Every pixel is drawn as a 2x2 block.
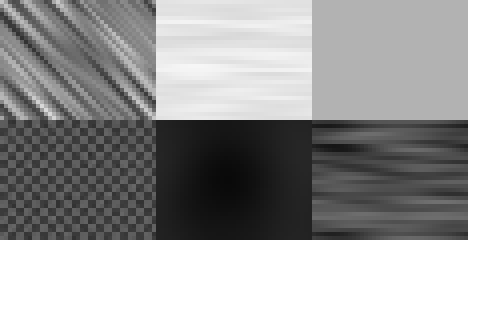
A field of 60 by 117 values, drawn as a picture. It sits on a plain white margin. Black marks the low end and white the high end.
It is made of 2 by 3 panels. Panel 1,1: middling, slanting down to the right, strong in contrast. Panel 1,2: very high, streaked across, faint in contrast. Panel 1,3: high, flat. Panel 2,1: low, checkered. Panel 2,2: very low, smooth, faint in contrast. Panel 2,3: low, streaked across.
